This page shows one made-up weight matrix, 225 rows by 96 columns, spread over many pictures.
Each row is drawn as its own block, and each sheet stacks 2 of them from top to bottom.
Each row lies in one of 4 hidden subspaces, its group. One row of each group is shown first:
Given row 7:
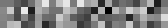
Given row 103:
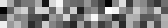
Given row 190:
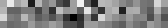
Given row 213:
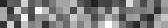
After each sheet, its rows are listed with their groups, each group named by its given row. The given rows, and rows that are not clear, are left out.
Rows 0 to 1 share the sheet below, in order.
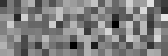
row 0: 7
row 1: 190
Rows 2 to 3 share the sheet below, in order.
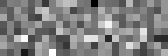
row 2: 213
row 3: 190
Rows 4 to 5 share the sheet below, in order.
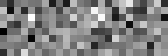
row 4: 7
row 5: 213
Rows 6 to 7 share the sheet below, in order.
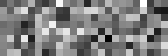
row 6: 190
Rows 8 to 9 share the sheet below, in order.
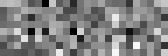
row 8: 7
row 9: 7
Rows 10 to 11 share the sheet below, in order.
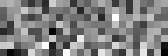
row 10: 7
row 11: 103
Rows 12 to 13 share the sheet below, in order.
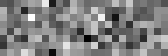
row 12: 7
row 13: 190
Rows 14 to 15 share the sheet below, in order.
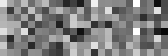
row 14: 213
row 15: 213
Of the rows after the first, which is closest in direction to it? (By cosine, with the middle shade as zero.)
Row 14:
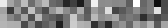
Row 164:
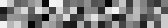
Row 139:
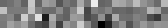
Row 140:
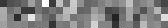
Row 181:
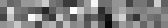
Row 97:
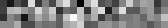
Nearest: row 139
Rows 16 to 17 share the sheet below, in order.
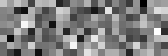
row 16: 190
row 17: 7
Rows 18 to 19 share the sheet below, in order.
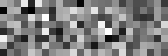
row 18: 213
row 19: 103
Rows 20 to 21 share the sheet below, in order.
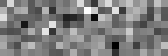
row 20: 190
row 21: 7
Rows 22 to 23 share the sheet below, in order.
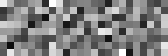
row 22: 103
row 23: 103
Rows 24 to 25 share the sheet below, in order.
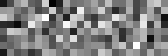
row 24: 103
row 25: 7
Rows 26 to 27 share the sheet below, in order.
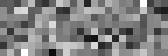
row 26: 190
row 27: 190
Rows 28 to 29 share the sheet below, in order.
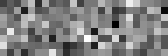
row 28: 7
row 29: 190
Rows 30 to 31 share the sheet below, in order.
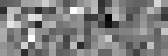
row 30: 213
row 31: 213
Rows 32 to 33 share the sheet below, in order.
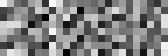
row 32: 103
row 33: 103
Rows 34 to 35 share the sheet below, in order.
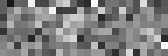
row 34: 190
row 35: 7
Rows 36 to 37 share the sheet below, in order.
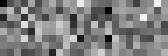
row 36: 213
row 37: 7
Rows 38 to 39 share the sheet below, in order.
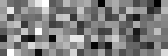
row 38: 7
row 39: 213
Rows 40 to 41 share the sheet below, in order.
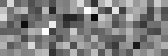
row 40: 190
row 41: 7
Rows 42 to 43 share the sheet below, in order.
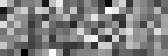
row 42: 103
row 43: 190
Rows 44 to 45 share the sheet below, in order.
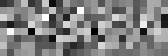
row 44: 103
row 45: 190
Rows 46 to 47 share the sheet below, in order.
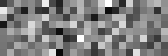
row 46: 103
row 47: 7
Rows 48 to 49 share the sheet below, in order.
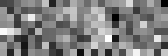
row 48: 7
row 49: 213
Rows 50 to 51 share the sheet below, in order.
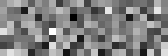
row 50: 190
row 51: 103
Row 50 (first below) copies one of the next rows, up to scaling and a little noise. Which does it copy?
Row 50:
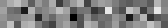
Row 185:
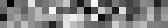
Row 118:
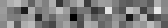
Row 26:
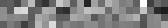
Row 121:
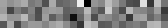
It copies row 118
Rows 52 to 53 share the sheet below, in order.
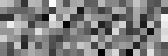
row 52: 103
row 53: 7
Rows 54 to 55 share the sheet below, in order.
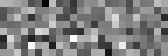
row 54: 7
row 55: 213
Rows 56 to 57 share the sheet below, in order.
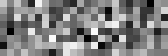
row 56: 7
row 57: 190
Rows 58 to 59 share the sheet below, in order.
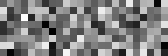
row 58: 213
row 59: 103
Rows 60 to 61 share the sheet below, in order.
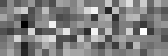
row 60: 190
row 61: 190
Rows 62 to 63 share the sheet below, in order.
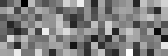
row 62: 213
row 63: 7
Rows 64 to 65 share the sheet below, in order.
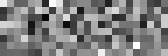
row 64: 103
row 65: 7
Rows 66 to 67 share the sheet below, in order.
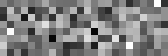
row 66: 213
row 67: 190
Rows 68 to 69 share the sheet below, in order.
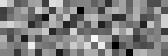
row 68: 103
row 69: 7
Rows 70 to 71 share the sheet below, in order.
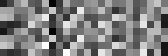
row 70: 103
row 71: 103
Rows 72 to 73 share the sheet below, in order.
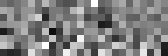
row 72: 213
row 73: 103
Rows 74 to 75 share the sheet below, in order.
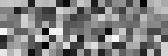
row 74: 190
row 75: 103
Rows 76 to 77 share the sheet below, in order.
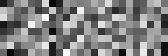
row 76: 103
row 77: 103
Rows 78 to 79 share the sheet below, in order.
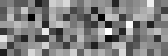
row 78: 7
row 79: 103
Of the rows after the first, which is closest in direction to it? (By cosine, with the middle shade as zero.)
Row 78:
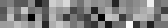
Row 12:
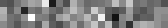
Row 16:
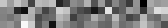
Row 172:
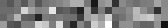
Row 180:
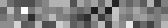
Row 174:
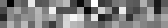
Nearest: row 180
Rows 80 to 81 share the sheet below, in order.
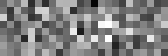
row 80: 213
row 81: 7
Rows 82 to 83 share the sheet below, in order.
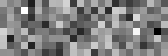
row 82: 7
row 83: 213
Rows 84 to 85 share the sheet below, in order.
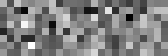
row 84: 190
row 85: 7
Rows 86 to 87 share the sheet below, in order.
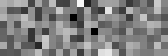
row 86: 190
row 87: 213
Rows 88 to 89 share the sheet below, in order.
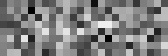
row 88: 213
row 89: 7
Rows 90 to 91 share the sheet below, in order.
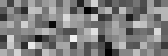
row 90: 190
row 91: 213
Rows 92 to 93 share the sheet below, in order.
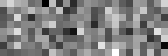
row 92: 7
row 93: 7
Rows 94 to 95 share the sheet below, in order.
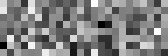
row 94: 213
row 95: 213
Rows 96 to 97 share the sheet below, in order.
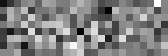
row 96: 213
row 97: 190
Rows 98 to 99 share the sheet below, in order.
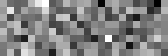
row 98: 7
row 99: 190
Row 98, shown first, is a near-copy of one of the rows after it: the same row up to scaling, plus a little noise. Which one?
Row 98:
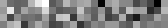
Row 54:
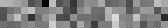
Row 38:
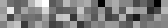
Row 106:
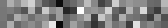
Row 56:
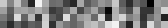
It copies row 38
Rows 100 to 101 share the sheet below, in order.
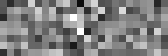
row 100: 190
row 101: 190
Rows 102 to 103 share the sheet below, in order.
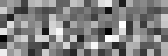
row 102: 103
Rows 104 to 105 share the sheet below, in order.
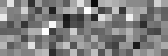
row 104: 190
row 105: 7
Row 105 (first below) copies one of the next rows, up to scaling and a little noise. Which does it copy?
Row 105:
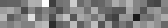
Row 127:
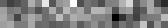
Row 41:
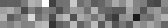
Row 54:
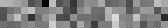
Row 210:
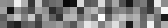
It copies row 41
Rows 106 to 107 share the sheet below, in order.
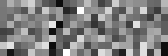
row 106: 7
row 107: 103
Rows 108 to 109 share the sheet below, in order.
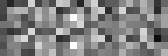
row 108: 190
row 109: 190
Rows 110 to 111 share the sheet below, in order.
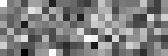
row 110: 213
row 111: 190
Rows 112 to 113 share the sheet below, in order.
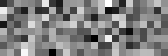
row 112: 103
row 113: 190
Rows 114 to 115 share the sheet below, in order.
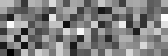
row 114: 103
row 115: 213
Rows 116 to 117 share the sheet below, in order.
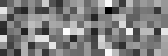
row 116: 103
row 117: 213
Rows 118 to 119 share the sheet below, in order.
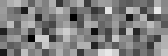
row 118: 190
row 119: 213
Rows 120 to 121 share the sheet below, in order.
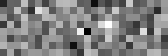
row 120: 213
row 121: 190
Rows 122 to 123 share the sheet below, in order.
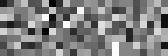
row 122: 103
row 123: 7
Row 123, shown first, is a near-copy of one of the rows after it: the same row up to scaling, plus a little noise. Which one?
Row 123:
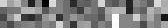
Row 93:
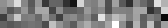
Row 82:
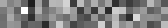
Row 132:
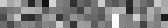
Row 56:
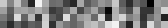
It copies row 132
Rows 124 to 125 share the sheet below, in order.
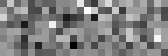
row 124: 190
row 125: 190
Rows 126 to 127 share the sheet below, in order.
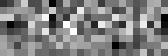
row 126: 103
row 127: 7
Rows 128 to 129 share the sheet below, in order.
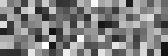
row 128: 213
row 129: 103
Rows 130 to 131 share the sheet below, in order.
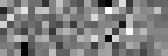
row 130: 103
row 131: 190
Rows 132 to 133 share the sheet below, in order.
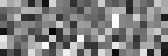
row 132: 7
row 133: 103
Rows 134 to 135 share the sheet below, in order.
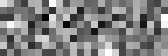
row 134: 103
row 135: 213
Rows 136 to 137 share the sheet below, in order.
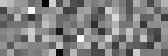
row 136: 7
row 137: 7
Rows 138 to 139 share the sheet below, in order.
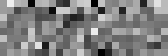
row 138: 190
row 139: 213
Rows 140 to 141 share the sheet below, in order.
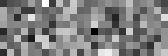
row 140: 7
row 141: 213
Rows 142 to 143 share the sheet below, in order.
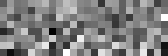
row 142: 7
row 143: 103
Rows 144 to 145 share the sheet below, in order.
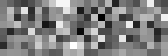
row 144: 7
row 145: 190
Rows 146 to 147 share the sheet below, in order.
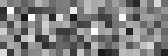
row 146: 213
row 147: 213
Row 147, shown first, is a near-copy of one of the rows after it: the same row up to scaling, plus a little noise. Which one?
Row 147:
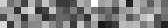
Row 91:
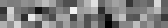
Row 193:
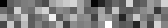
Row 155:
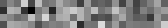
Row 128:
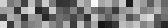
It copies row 128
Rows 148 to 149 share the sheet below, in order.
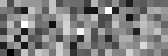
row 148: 190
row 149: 213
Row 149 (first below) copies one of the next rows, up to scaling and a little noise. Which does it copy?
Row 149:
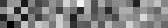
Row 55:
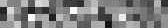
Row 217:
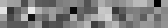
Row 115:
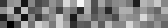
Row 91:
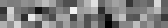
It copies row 115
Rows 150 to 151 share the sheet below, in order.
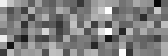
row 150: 213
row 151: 103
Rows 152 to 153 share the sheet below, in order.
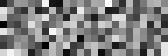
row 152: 103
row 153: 103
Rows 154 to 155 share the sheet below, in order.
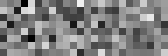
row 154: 213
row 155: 213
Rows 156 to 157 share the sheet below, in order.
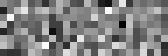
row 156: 103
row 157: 103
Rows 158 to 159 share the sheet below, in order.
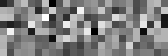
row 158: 103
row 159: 190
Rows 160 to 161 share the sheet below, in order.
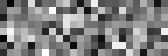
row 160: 190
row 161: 7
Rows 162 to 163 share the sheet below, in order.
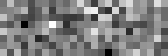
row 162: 190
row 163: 213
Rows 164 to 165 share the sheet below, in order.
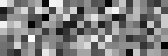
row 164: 103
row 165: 7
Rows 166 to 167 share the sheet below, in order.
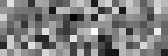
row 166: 190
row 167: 213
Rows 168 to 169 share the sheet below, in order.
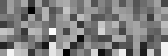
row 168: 213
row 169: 103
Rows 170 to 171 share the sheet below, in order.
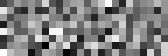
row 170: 103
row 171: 103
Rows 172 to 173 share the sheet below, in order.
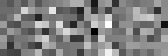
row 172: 213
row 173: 213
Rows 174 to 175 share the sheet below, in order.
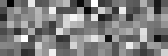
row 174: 190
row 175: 190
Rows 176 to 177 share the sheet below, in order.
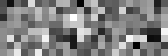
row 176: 190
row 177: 7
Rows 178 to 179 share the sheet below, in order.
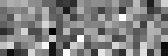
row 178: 7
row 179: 103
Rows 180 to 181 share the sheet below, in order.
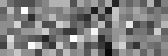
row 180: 7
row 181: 213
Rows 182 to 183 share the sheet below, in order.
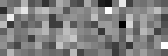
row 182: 103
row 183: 7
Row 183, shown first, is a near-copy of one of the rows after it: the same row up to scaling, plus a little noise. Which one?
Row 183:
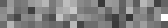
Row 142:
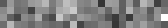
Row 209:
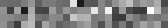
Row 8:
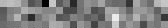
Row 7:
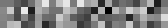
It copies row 142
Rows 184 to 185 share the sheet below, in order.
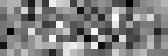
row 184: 7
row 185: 190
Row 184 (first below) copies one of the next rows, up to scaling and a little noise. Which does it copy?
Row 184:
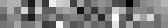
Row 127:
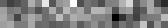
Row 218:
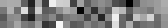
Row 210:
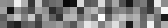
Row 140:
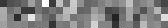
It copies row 218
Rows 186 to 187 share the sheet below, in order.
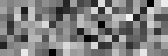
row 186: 7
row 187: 190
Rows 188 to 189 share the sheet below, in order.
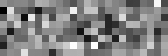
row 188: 213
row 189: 190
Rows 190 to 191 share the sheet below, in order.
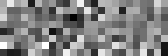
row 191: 103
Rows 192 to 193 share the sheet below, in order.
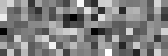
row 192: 190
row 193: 213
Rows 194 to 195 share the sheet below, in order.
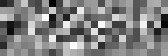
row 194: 103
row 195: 190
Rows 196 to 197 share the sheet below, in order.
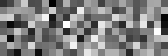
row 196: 103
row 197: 7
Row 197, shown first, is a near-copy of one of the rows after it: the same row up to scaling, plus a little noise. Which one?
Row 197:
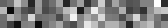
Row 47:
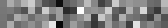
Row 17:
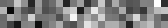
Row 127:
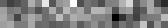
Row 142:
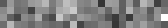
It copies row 17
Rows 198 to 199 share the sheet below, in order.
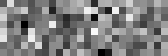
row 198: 190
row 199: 213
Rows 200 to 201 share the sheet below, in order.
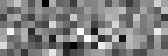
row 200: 7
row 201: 190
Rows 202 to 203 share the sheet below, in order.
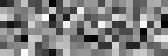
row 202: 103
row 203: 190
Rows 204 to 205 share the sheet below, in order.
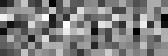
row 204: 103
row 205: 213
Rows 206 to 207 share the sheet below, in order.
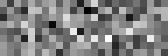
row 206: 190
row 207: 7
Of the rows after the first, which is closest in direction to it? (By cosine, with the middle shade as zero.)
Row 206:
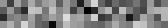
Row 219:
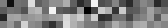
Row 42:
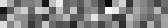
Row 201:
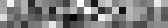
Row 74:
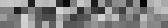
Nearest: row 219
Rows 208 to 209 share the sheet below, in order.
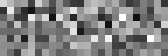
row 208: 213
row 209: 7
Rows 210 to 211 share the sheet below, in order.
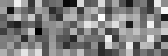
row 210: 7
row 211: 7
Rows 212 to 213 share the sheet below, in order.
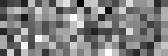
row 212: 190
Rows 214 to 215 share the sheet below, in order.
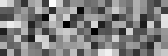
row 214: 103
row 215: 213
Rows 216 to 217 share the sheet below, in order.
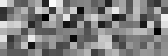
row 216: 103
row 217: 213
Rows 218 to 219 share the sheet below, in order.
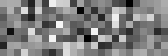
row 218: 7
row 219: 190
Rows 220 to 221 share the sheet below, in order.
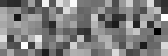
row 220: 7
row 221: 213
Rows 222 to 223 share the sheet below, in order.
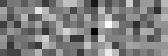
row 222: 213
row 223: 213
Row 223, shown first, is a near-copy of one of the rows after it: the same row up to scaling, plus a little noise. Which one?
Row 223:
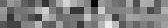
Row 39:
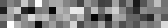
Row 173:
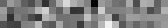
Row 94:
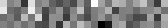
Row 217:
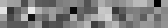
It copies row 173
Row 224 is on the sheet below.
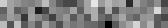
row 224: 213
